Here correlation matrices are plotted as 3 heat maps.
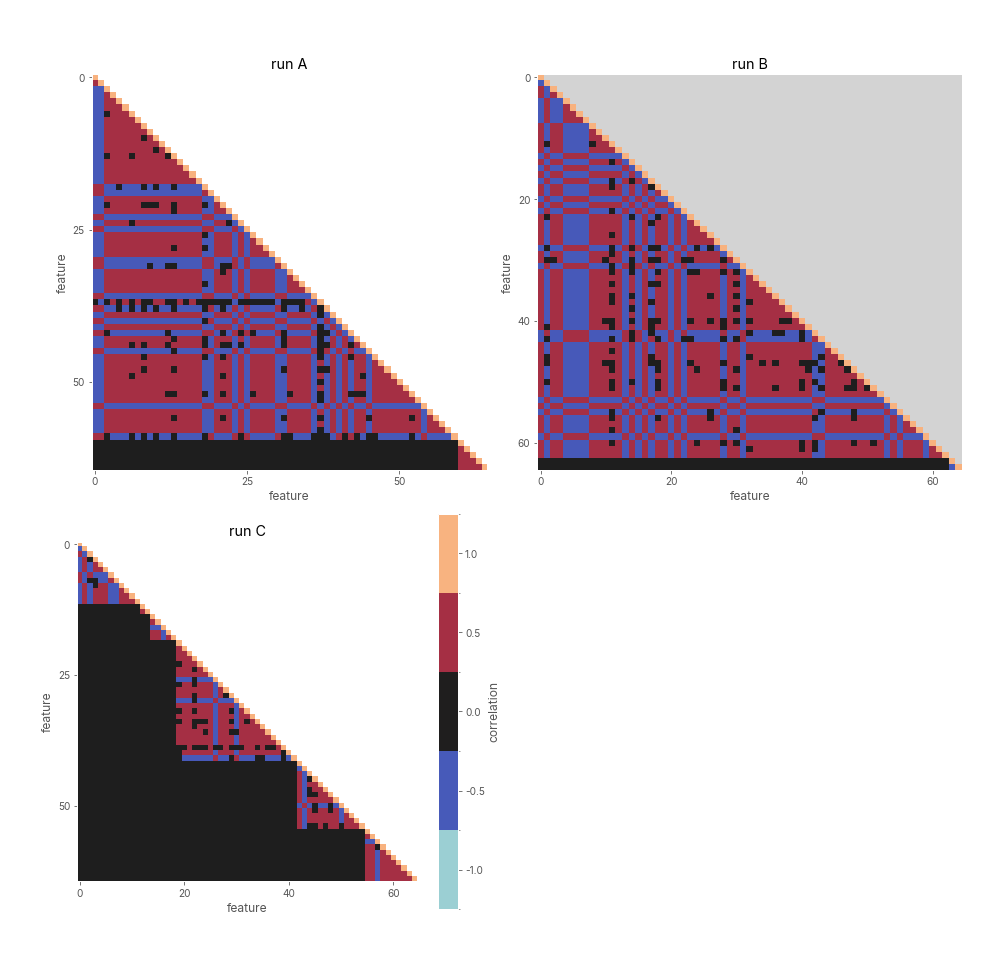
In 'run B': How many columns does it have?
65
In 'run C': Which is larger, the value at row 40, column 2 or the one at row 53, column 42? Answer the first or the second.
the second
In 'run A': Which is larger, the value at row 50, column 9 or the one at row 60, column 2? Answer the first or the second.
the first
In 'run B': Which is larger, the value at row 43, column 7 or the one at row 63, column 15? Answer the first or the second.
the first
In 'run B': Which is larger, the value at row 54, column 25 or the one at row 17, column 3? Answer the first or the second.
the first
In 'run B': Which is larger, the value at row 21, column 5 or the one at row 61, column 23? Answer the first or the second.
the second
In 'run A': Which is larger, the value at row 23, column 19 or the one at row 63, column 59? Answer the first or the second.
the first
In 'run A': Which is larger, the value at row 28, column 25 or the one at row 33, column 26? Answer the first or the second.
the second
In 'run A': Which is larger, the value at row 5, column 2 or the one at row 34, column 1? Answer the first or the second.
the first
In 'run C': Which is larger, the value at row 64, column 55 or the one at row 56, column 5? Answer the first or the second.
the first
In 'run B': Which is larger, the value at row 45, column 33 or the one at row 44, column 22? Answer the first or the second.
the first
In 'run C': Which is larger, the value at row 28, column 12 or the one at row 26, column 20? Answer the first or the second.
the first
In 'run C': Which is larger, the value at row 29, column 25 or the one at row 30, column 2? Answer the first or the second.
the first
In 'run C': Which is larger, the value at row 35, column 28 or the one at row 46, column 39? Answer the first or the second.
the first
